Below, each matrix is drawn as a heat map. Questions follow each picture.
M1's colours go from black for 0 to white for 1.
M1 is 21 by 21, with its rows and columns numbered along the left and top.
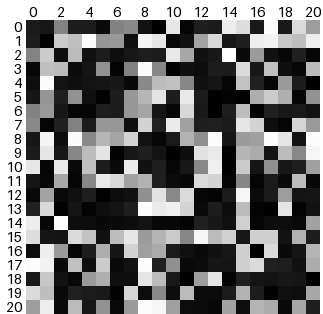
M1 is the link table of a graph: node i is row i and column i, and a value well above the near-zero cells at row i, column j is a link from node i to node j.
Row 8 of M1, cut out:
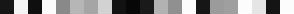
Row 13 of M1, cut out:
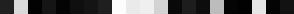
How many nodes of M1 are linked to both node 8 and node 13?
4
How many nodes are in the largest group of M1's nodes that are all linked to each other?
6
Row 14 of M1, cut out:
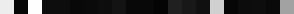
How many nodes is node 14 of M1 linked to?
4
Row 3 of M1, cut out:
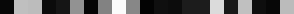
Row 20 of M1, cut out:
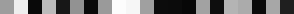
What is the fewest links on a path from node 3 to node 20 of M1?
1
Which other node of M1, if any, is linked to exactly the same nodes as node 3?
node 16
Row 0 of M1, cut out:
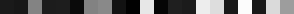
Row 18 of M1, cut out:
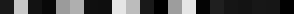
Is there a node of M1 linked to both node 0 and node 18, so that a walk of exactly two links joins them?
no
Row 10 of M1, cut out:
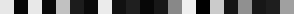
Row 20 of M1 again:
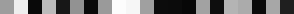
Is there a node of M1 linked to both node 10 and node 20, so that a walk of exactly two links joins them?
yes
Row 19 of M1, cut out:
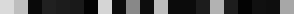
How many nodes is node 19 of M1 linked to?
7
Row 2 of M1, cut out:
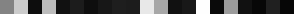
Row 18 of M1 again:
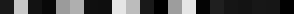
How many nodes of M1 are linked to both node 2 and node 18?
1
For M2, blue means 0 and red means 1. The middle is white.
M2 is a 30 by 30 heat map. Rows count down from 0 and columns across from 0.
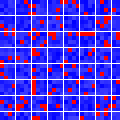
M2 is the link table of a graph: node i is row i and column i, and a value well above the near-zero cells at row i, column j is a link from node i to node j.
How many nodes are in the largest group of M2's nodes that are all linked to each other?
3
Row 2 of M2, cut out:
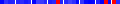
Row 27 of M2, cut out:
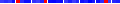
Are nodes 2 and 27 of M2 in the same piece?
yes
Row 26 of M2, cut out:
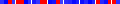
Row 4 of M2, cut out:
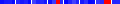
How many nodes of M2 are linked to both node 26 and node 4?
2
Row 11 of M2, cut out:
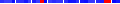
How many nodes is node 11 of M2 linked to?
3
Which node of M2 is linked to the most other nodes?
node 8
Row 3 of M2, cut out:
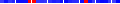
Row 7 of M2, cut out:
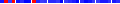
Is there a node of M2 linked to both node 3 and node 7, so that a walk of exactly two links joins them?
yes
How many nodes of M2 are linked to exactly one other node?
0
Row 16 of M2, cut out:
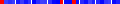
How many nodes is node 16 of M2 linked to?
3
